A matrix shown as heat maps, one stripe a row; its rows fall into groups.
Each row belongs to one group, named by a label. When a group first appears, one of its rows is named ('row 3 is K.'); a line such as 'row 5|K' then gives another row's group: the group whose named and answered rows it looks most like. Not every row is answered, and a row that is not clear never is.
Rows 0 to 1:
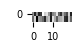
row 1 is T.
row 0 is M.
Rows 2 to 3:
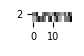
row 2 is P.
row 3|T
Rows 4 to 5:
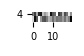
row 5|P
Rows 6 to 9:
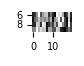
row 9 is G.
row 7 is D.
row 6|D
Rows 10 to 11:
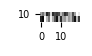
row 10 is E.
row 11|D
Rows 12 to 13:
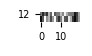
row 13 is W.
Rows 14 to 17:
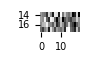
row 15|E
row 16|W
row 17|D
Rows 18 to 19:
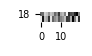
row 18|G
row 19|M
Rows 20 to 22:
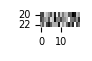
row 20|G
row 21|D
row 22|M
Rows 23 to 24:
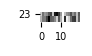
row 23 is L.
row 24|T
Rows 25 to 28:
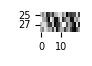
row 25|M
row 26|E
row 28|W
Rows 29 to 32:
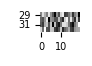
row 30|D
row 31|W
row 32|E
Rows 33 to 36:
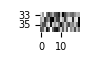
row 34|T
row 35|P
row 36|E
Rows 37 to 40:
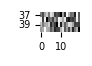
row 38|M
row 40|L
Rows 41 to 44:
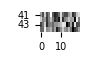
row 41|E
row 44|W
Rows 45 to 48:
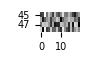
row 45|W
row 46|P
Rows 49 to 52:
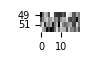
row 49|D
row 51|T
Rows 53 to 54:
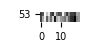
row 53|W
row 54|G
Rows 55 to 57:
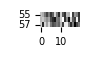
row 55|T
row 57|G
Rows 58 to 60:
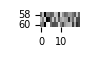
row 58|T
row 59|M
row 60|P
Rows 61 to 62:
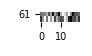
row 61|W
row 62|G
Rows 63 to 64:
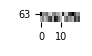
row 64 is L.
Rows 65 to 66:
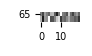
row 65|E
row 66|P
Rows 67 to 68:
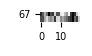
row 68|G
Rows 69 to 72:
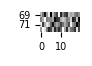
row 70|L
